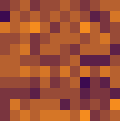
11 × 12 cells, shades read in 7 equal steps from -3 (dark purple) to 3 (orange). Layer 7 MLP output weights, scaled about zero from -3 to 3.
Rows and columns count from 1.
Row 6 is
1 1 0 0 -1 -1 0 1 -2 -2 -2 0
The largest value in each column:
2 2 2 3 2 2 2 1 3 1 2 3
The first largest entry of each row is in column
3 12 4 11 3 1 3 5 5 12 9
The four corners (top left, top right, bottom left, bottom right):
-1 1 -1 1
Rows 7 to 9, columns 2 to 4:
1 2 1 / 0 0 -1 / -1 -1 -2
